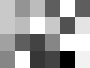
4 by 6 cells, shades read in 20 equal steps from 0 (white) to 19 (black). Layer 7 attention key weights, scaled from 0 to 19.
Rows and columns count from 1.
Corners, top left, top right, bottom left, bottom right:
4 12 9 1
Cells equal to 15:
1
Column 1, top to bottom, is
4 4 7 9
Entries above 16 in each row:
0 0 0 1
